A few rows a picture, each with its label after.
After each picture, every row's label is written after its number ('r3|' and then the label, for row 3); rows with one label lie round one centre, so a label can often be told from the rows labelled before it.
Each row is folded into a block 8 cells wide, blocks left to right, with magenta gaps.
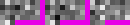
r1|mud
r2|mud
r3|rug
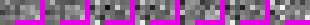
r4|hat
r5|hat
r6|mud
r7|mud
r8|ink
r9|mud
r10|rug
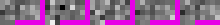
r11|hat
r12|mud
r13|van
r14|hat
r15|hat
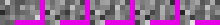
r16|hat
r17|van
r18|van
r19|van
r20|van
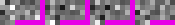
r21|rug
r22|mud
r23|mud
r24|van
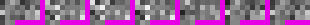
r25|ink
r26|rug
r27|rug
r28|rug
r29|hat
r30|ink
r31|ink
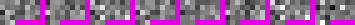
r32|van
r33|ink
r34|rug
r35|van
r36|hat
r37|ink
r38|rug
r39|mud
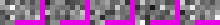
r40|rug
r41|ink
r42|van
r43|mud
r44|rug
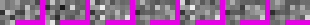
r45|van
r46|mud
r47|rug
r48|hat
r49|rug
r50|hat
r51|hat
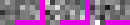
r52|hat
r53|rug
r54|mud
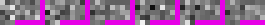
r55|rug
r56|van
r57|hat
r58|mud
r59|mud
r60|hat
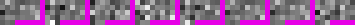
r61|hat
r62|mud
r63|ink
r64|rug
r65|mud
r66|hat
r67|hat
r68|van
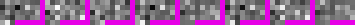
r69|mud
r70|rug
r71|van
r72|mud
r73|hat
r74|mud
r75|rug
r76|hat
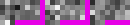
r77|mud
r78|rug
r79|ink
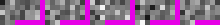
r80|ink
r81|van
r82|rug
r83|mud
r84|van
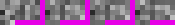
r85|van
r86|hat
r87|hat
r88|hat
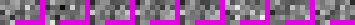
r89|van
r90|mud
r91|ink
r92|ink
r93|ink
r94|rug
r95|hat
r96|van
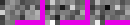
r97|ink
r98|mud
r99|mud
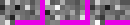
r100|mud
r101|rug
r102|mud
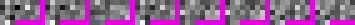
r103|mud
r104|mud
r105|hat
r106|mud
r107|ink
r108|ink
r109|van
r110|van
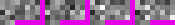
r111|van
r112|ink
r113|rug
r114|rug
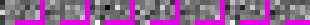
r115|ink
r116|hat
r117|mud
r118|van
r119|hat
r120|mud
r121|hat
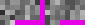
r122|van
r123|ink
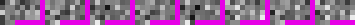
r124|ink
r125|van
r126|mud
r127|van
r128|mud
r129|rug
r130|van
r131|rug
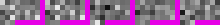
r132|rug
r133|rug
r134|mud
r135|hat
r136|van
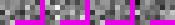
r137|van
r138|rug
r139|van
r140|ink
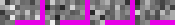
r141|rug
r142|mud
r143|van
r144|ink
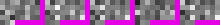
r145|van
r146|rug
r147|rug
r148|ink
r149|rug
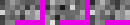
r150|ink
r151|mud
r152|ink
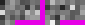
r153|ink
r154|mud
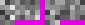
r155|rug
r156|van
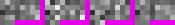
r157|hat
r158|rug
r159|van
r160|hat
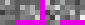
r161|hat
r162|rug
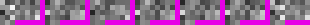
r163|rug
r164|ink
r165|hat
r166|ink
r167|ink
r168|ink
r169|rug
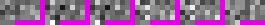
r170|hat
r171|mud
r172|mud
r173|rug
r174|rug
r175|van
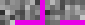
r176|van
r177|hat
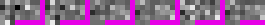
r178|mud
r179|mud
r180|hat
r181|hat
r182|rug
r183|hat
